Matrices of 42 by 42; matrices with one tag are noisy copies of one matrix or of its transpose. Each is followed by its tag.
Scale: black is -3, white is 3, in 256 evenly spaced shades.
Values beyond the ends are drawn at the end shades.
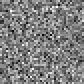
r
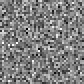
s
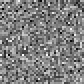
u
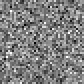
r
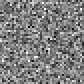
s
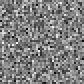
s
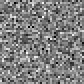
s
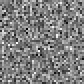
s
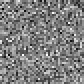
u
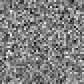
r
